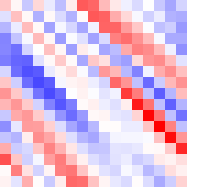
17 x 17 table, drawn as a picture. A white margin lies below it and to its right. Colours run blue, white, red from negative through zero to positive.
Ninth with the lowest average: middle left. Roughest part: middle right. Average level on the scale: 50%. Grain: diagonal, down to the right. Calmest part: bottom middle.
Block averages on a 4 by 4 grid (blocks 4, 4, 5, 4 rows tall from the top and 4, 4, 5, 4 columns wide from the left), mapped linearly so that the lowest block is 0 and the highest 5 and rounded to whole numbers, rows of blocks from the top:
3252 / 0334 / 4134 / 4523
